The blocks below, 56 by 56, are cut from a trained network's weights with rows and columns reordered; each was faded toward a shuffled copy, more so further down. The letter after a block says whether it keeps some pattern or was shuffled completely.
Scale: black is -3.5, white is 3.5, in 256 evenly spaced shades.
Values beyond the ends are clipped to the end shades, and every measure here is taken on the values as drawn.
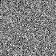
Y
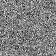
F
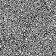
Y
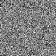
Y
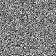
Y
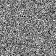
F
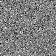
F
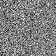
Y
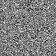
Y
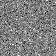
F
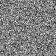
F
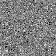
Y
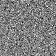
F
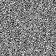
F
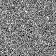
F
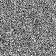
F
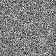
F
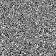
Y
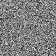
Y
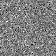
Y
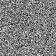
F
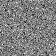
F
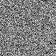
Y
